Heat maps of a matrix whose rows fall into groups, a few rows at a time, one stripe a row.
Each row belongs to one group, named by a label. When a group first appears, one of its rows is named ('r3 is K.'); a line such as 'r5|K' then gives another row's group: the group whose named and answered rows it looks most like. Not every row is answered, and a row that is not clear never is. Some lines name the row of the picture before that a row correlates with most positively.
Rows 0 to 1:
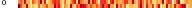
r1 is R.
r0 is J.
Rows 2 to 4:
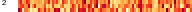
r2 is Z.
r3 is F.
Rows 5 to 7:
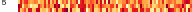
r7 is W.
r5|Z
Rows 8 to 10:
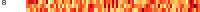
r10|W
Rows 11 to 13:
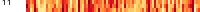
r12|R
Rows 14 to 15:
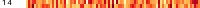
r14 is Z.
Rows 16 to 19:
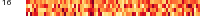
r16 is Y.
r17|W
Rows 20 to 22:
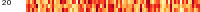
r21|F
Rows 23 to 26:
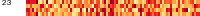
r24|F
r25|Y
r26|F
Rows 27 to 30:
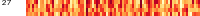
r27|F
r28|J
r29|J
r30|F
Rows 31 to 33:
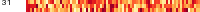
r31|F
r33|Y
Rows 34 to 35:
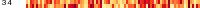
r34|W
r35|W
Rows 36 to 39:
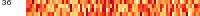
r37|Y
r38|Y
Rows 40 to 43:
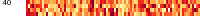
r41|W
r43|R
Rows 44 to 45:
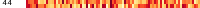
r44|R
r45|Y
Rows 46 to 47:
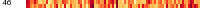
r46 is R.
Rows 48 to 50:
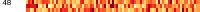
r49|R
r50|Z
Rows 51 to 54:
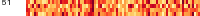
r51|Z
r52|W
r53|Y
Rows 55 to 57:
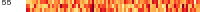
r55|W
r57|Y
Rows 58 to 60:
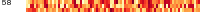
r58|W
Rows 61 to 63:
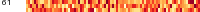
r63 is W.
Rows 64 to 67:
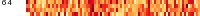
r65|Z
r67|W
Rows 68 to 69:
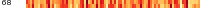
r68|J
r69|J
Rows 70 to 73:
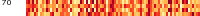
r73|F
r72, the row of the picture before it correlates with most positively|68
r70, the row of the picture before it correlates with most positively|68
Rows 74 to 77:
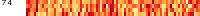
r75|F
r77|R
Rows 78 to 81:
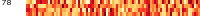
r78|W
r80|Y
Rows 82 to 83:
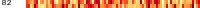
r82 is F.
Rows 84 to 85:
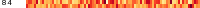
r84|F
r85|R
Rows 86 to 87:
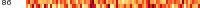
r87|W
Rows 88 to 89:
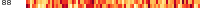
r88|Z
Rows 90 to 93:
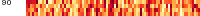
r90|R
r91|Y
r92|F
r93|J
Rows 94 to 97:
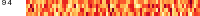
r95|W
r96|J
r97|F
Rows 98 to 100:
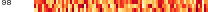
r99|W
